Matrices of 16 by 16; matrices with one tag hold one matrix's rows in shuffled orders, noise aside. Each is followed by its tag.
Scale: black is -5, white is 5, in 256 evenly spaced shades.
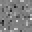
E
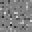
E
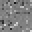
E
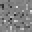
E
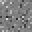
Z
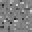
E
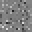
Z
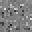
E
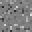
E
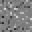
E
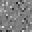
Z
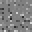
E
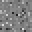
Z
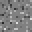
E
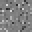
Z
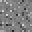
Z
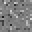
E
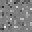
E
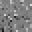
E
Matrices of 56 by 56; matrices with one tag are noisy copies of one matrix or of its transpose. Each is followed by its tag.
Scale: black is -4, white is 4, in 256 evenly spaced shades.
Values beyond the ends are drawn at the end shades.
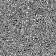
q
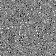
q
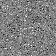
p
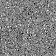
p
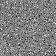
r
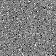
r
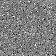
r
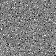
r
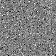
r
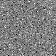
r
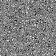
q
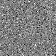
r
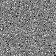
r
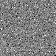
r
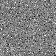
r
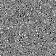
q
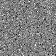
r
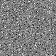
r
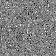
p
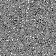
q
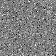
r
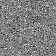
p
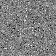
p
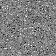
p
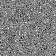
q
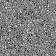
p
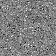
p
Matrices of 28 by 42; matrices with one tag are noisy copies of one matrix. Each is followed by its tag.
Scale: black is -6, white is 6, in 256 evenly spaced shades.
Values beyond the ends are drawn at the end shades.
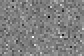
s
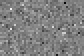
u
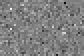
u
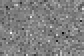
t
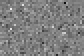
u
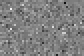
u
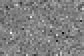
t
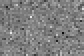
t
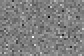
s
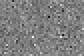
s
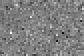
t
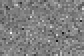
t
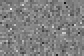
u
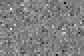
u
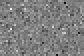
u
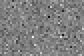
s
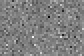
s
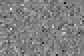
u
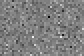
s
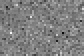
t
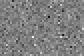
s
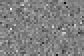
u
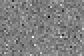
s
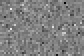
u
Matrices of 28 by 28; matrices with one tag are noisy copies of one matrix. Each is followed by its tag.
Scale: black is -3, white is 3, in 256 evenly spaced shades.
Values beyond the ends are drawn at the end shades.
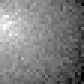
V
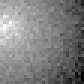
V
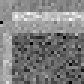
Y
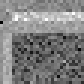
Y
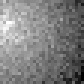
V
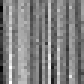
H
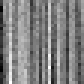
H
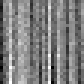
H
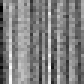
H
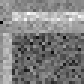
Y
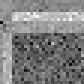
Y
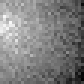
V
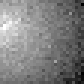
V
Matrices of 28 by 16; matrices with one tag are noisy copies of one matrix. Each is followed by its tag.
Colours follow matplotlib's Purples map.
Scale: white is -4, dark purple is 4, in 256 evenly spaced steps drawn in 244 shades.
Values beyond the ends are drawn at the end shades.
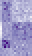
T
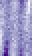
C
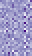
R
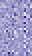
R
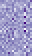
R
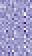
R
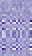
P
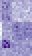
T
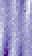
C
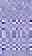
P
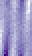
C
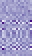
P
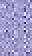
R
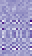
P
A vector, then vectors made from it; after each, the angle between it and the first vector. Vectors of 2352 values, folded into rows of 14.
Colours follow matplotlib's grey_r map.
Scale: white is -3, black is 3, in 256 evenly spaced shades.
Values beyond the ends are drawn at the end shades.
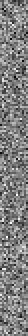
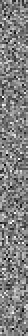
partly aligned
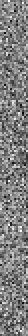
orthogonal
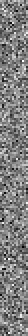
nearly opposite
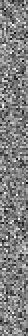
nearly parallel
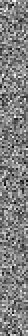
partly opposed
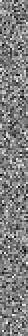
partly opposed
